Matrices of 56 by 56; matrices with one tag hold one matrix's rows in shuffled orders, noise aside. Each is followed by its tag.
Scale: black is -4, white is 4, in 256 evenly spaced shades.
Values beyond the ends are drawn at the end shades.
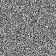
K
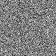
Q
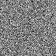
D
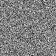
D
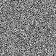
K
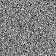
K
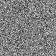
Q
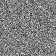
K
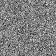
Q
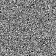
D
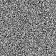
Q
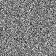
K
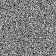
Q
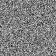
D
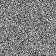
Q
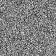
K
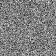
D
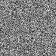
D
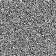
D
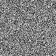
D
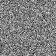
D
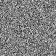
K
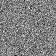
K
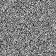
K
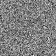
D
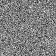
Q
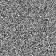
Q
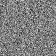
K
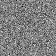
Q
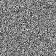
K
